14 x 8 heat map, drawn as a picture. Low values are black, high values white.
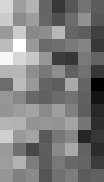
Ninth with the highest average: top left. Ninth with the lowest average: middle right. Slope: up to the left.
